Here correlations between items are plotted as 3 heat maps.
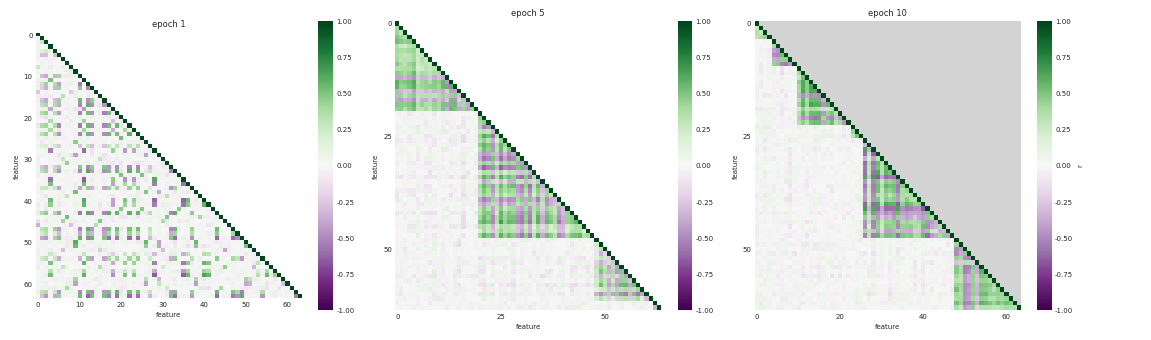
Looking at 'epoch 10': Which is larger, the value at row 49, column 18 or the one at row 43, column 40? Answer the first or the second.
the first
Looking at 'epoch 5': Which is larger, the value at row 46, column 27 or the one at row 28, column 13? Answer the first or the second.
the first
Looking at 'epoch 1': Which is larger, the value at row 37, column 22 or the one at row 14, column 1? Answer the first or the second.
the first
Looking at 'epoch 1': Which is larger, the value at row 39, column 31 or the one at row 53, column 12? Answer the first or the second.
the first
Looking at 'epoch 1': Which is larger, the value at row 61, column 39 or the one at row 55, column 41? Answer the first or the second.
the second
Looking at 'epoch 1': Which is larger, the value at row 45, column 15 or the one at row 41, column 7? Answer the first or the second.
the first
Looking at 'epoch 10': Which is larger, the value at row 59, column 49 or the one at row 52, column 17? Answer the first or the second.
the first
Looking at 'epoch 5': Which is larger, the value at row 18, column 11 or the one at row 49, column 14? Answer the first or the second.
the first
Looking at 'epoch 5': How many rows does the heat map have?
64
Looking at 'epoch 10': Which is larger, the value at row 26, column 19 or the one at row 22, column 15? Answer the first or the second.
the second
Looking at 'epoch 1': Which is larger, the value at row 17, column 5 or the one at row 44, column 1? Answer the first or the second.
the second
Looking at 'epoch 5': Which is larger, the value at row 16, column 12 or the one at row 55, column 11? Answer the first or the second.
the second
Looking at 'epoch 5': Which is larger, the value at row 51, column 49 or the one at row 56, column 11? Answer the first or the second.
the second
